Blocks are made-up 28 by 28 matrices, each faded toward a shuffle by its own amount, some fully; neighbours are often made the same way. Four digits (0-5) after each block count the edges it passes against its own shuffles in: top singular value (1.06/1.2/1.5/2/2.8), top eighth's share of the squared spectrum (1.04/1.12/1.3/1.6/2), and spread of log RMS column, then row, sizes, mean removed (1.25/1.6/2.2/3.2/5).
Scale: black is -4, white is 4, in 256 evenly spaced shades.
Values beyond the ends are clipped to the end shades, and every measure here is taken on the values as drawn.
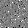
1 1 0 0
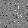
1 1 0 0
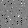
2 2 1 0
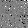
2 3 1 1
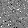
0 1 0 0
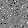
0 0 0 0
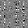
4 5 2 1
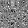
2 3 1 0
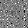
3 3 1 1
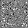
1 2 1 1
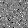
0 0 0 0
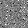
0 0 0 0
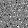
0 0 0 0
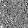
1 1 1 0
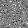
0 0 0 0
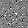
1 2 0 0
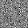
2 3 2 0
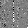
3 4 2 0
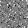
1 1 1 0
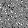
0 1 0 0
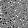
1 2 1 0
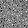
0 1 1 0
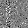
1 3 2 0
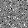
1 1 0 0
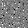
1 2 1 0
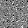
2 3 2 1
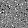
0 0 0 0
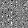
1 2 2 0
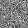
0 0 1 0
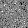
0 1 0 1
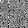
2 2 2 0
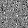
1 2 1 0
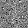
0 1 0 0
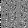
3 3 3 0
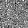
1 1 0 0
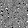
1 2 1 0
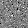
0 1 0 0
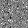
0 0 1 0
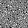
0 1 0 0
